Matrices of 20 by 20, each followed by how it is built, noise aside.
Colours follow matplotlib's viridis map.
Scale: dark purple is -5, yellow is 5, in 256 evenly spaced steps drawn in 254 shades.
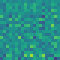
low rank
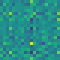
low rank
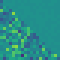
lower triangular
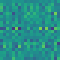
low rank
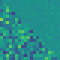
lower triangular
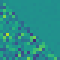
lower triangular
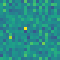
low rank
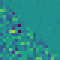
lower triangular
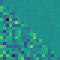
lower triangular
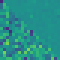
lower triangular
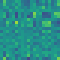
low rank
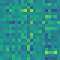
low rank
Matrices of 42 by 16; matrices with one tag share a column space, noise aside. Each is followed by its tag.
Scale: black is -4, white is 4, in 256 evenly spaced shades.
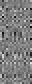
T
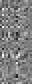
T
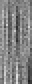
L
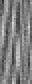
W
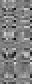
T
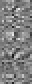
T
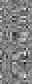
T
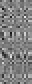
T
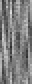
W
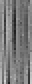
L
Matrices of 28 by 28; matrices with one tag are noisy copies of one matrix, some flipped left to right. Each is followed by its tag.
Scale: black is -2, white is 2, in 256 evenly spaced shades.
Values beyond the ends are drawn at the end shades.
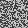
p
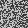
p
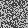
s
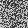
s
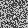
s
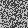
s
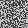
s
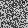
s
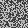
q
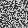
p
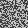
p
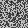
q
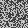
q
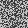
s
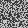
q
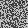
s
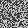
q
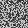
q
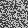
p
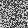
s
